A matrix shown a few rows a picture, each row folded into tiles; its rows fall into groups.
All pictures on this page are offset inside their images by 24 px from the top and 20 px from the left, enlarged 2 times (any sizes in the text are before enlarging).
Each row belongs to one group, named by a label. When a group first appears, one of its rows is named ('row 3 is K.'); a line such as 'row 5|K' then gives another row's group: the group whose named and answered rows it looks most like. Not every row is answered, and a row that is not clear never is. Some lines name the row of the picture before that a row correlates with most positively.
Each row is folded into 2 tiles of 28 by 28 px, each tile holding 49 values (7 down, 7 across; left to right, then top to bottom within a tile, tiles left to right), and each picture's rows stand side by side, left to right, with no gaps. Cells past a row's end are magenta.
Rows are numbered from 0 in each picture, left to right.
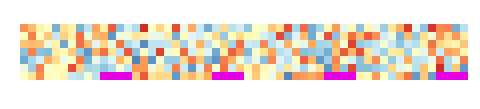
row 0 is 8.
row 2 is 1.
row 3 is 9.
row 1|1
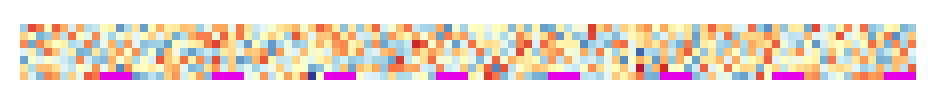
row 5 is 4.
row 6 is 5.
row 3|5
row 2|9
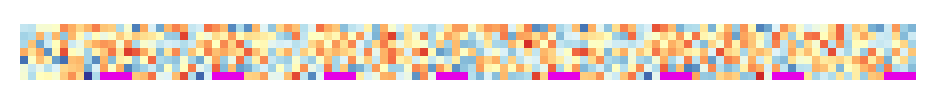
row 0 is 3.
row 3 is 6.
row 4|5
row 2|9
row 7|6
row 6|6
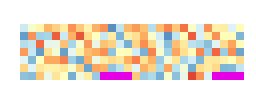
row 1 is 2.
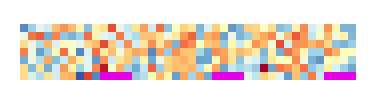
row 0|3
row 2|8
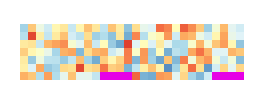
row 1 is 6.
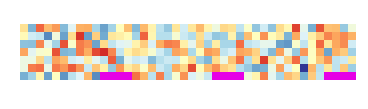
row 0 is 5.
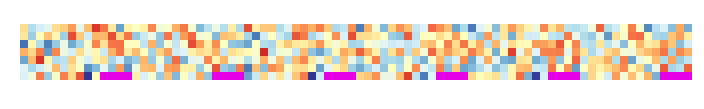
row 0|9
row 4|3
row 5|5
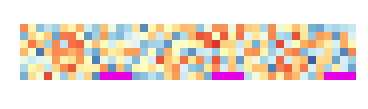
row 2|8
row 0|8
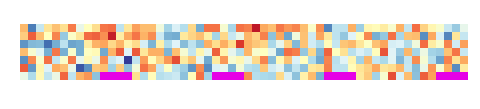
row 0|9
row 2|2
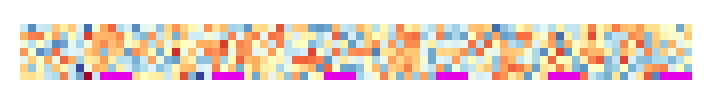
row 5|2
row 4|8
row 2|6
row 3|8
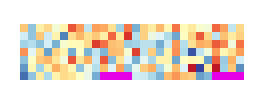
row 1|4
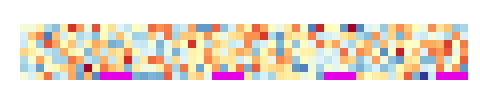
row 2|2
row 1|5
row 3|3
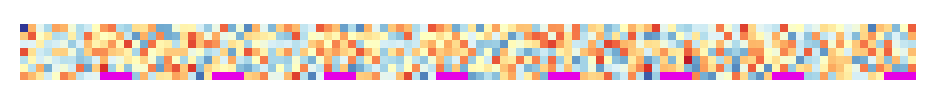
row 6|6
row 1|8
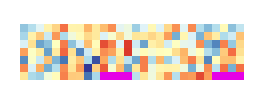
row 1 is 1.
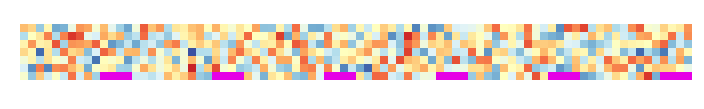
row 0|8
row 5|4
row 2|6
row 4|5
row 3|8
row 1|4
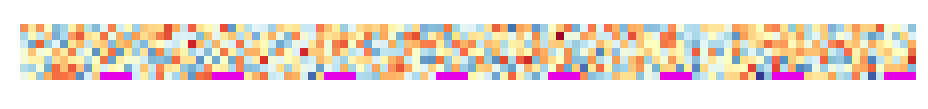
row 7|3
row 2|9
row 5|6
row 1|1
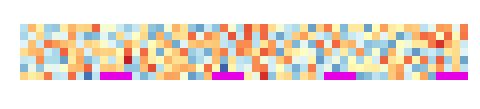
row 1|8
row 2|2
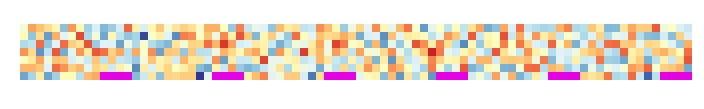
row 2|9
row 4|6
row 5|3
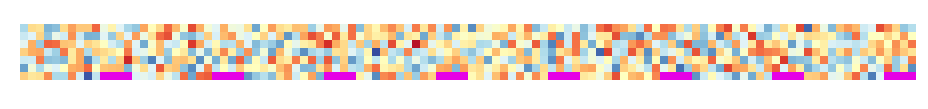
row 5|1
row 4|1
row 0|3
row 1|1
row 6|5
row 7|9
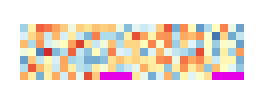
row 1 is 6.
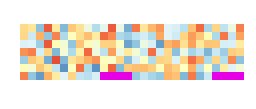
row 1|4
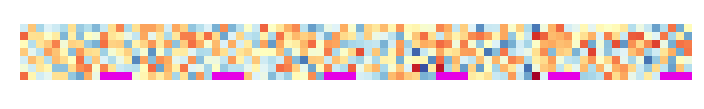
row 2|5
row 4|9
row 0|6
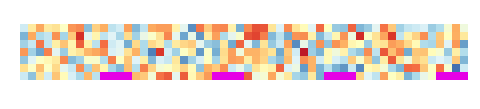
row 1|1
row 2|2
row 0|5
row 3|6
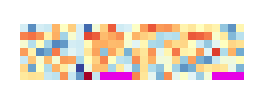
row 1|2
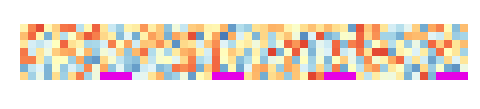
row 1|8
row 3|2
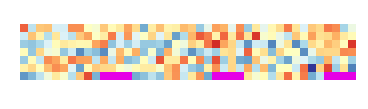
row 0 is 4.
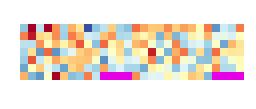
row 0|6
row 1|2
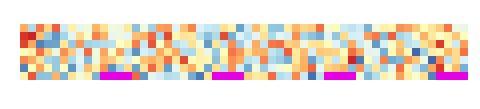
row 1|6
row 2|3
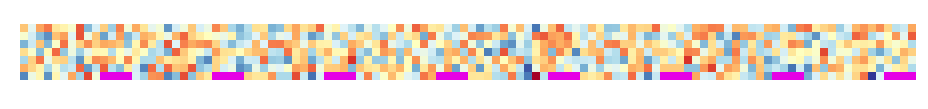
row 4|9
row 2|3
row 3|1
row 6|2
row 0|5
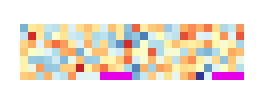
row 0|3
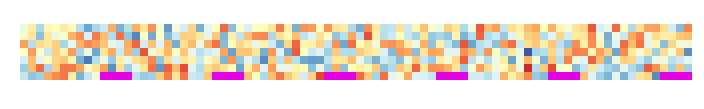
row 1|8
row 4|4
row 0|8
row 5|2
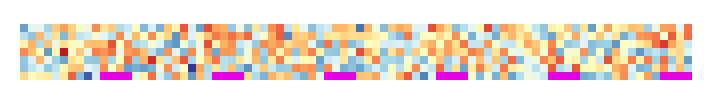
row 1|9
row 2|6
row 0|3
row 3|9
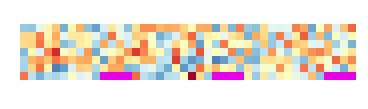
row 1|2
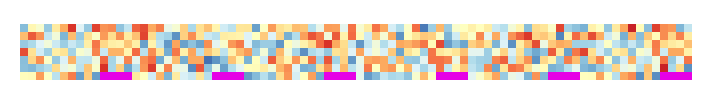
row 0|9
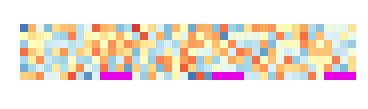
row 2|5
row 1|8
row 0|9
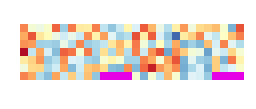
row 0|2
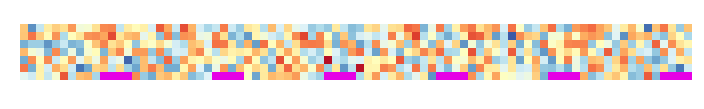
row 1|6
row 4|2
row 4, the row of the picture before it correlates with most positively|1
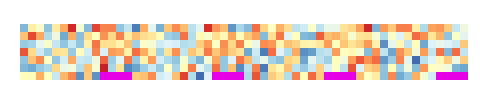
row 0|9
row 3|2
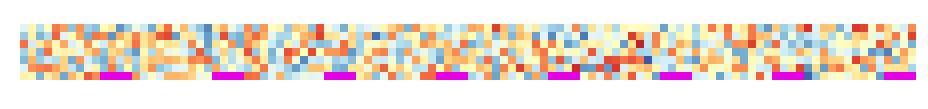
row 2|2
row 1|6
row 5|8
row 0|1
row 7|4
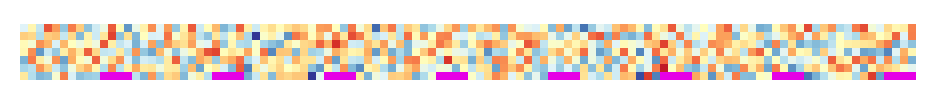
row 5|3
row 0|6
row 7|4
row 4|8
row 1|5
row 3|6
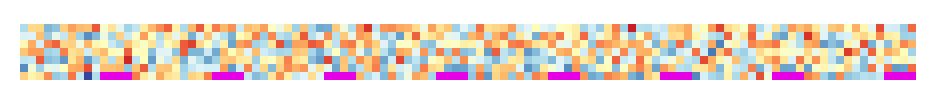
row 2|8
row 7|2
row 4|1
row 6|5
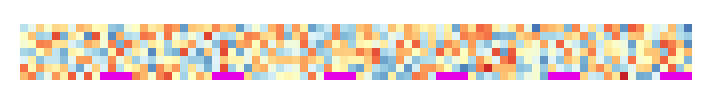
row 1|1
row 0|1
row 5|6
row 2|6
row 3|2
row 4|2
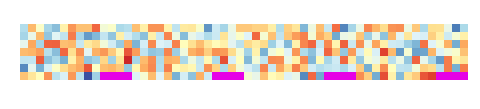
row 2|8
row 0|3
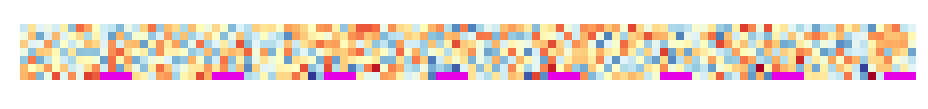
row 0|1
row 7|9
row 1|1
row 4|3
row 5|2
